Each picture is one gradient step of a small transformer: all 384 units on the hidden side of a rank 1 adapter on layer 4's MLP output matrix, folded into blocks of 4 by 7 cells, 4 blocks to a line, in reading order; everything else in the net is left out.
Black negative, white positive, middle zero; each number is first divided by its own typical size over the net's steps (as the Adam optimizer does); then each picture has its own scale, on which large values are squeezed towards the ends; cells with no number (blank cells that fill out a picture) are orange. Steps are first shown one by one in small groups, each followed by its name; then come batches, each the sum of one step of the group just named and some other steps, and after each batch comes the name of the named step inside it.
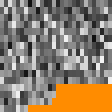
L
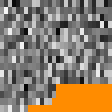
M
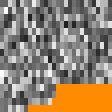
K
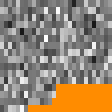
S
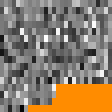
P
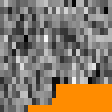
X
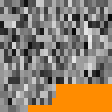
L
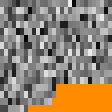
X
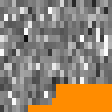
X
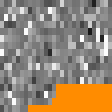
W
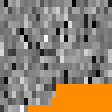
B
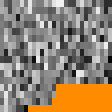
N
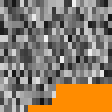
N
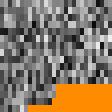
B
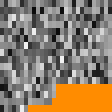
B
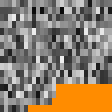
N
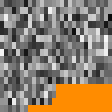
W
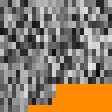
B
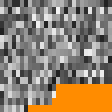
N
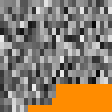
B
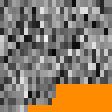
B
